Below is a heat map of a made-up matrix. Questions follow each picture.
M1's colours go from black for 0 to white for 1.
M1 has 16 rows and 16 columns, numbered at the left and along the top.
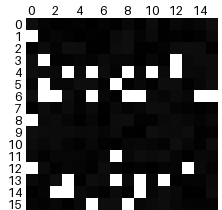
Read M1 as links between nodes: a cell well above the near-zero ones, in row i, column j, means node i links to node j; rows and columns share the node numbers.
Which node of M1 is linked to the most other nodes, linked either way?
node 6
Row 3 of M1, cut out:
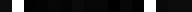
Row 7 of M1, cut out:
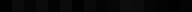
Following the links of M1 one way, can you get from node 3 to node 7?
yes
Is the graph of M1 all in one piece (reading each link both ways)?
yes
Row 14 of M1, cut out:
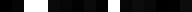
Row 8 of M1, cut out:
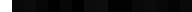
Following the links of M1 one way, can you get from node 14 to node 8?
no
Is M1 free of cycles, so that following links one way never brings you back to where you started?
no
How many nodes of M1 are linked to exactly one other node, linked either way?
1
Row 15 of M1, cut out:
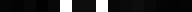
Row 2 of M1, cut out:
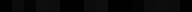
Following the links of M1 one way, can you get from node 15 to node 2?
no
